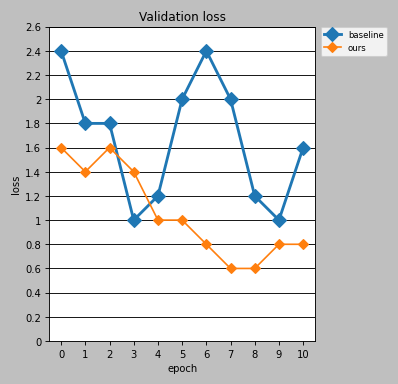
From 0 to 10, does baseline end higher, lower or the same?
lower
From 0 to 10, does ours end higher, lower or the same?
lower
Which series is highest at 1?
baseline
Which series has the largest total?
baseline
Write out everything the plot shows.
Title: Validation loss
x-axis: epoch, ticks 0 1 2 3 4 5 6 7 8 9 10
y-axis: loss, ticks 0 0.2 0.4 0.6 0.8 1 1.2 1.4 1.6 1.8 2 2.2 2.4 2.6
Legend: baseline, ours
Values:
baseline: 2.4 1.8 1.8 1 1.2 2 2.4 2 1.2 1 1.6
ours: 1.6 1.4 1.6 1.4 1 1 0.8 0.6 0.6 0.8 0.8
